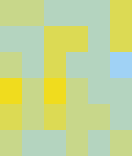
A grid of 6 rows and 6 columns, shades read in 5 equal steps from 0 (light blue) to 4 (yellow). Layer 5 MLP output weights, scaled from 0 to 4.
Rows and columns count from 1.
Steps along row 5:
down up down same down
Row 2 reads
1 1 3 3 1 3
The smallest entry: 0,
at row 3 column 6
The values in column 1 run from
1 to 4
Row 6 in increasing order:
1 1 1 2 2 2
